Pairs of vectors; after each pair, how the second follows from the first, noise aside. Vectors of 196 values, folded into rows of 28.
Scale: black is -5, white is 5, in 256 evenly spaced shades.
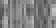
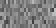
sign-scrambled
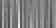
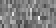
shuffled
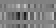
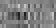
copied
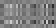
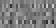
sign-scrambled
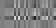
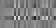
copied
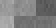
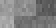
copied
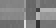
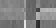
copied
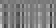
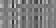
wrapped around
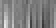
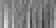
copied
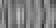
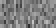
shuffled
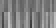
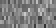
shuffled
